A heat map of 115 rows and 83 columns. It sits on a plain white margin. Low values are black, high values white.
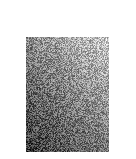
Stripes: none. Slope: up to the top right. Ninth with the highest average: top right. Grain: fine.
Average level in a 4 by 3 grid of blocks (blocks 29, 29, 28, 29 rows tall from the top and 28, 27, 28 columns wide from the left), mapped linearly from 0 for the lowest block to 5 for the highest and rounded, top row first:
345
234
123
012
